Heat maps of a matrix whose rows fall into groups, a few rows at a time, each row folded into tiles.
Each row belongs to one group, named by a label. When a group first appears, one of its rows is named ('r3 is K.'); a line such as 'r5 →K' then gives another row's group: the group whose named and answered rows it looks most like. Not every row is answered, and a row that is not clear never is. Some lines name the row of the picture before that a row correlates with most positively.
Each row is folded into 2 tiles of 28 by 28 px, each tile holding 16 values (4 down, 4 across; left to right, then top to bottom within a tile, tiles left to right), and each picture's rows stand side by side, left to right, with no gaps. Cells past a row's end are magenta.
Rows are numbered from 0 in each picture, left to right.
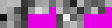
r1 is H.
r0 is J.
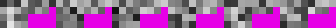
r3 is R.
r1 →J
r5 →J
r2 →J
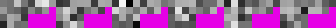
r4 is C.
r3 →J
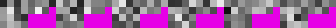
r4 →J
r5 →H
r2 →R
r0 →C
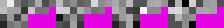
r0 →R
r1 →J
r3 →R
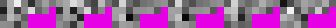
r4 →C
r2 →C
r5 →C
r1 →J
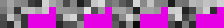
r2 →R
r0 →J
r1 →J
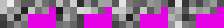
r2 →R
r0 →R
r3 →C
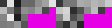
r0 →C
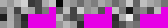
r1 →C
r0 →J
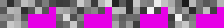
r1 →H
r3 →H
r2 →C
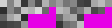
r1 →J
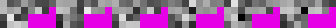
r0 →H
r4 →C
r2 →H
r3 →R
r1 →J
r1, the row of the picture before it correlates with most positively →1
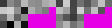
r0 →R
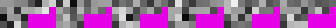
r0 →J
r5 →H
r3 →C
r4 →R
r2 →H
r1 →C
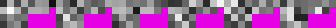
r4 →R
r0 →R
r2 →R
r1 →H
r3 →H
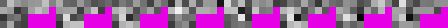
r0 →J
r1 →H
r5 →H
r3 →R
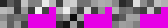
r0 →C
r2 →H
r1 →R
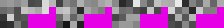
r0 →J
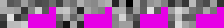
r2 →C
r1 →R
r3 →H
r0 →H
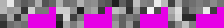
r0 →R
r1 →H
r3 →C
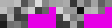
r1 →R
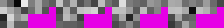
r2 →R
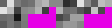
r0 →C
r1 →H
